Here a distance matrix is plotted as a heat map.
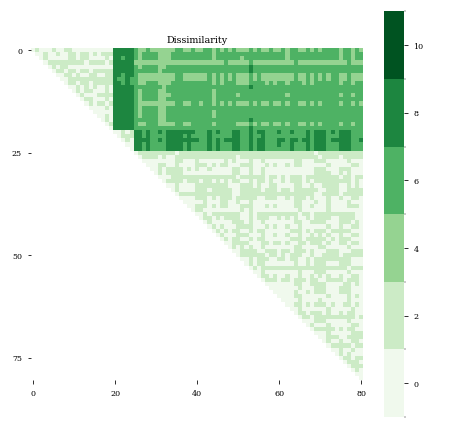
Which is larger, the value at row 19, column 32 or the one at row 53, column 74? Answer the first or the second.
the first
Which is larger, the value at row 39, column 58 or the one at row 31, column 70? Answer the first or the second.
the second
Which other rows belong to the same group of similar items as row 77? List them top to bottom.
25, 26, 27, 28, 29, 30, 31, 32, 33, 34, 35, 36, 37, 38, 39, 40, 41, 42, 43, 44, 45, 46, 47, 48, 49, 50, 51, 52, 53, 54, 55, 56, 57, 58, 59, 60, 61, 62, 63, 64, 65, 66, 67, 68, 69, 70, 71, 72, 73, 74, 75, 76, 78, 79, 80
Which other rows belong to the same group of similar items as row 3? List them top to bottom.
0, 1, 2, 4, 5, 6, 7, 8, 9, 10, 11, 12, 13, 14, 15, 16, 17, 18, 19
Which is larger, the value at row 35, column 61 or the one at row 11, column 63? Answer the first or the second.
the second
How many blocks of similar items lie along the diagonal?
3
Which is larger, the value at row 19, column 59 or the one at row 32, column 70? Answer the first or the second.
the first
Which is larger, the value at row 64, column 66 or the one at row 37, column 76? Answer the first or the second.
the first
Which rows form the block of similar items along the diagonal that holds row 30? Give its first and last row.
25 to 80
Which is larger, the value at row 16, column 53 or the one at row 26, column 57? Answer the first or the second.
the first
